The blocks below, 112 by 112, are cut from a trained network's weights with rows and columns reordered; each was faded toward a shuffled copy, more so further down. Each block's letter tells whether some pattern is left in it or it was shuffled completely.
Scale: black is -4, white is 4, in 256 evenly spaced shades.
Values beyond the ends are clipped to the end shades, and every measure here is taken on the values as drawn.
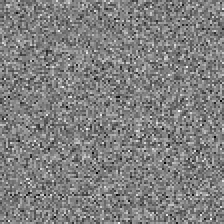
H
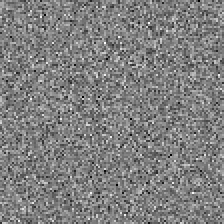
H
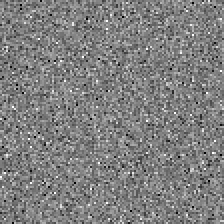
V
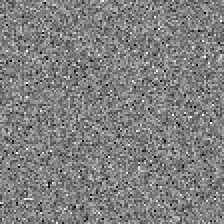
V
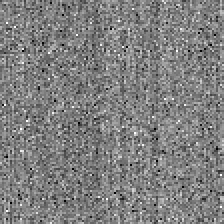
H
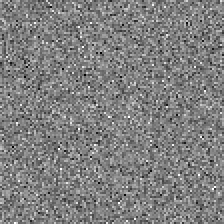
V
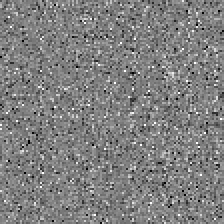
H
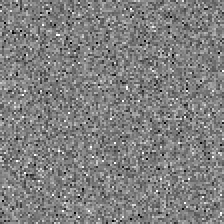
V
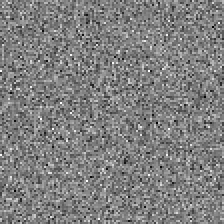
V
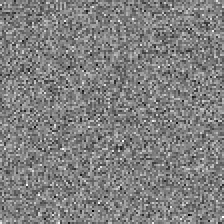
H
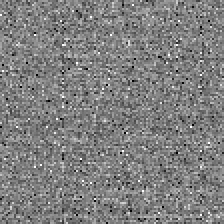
H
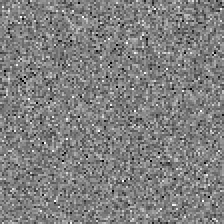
V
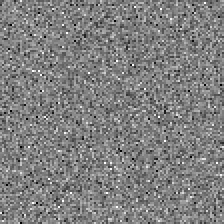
V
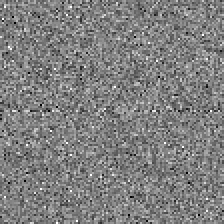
H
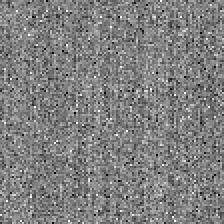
H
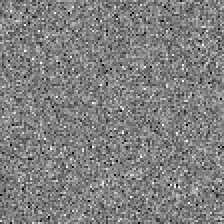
V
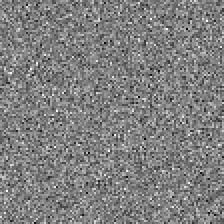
V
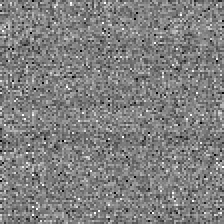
H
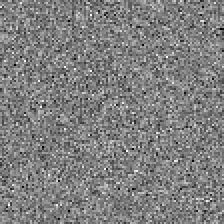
V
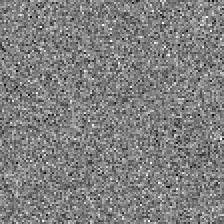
V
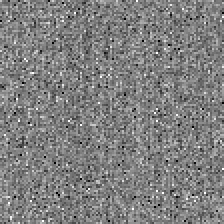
H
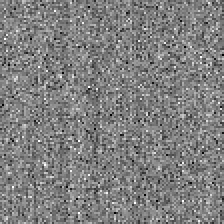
H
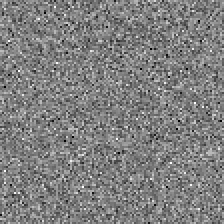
H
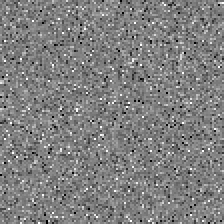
V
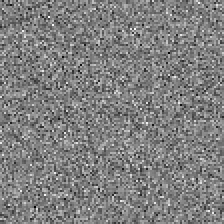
H
